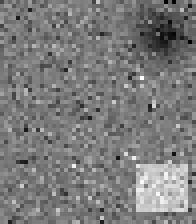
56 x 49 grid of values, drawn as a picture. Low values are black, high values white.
The top right is the ninth with the lowest average. A single dip lies in the top right. There are no regular stripes. Neither half mirrors the other. In the bottom right lies a patch that is higher than the rest.
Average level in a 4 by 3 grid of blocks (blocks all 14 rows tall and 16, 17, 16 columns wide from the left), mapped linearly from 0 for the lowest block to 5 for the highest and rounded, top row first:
220 / 222 / 223 / 225
